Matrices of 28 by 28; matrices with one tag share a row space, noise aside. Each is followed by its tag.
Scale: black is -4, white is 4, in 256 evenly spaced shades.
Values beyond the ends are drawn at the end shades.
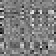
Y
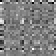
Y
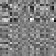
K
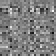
K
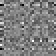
Y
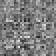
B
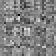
B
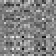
B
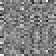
Y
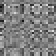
Y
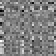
Y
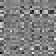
Y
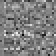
B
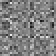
K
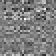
B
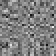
K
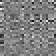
Y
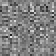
K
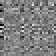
Y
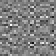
K
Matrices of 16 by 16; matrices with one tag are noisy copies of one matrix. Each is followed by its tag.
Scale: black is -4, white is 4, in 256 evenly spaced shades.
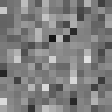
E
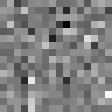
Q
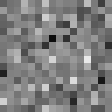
E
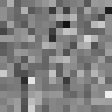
Q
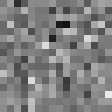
Q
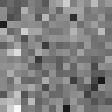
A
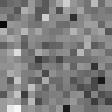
A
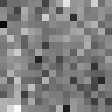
A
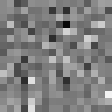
Q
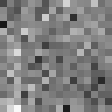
A
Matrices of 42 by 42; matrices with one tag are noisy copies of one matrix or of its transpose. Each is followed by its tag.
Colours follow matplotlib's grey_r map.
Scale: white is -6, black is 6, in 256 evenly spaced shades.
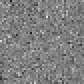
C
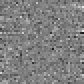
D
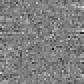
D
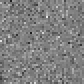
C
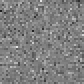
C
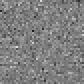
C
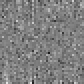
D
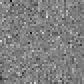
C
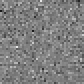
C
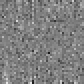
D
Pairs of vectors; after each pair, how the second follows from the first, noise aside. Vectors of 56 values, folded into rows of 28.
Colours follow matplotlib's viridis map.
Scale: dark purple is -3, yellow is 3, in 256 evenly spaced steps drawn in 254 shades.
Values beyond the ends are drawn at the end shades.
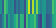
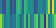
wrapped around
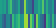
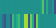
partly zeroed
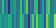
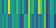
negated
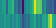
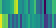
wrapped around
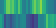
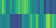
wrapped around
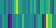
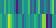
negated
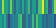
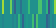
partly zeroed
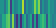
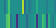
partly zeroed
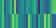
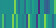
partly zeroed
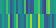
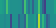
partly zeroed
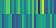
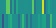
partly zeroed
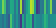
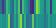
negated
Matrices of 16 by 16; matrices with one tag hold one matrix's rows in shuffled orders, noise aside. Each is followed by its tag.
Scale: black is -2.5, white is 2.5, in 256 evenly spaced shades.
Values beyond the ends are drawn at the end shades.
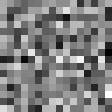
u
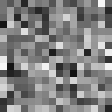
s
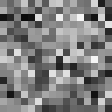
u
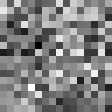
u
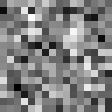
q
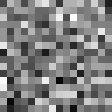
s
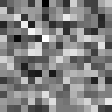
q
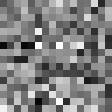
u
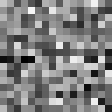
u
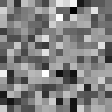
s
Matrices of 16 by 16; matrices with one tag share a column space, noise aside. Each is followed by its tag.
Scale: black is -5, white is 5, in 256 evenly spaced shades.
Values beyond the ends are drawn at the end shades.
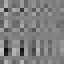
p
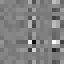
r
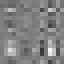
p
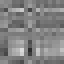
p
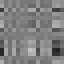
p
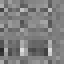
p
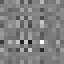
r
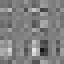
p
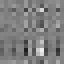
p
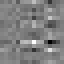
r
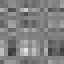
p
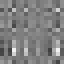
p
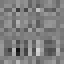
p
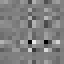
r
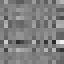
r
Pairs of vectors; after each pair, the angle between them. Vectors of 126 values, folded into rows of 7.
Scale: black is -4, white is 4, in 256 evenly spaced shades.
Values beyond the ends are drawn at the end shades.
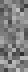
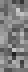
partly aligned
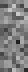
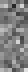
nearly opposite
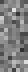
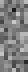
nearly opposite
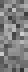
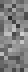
nearly parallel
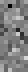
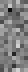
partly opposed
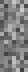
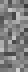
partly aligned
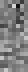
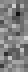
partly aligned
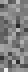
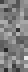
partly opposed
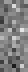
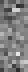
partly aligned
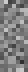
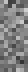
nearly parallel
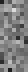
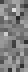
partly aligned
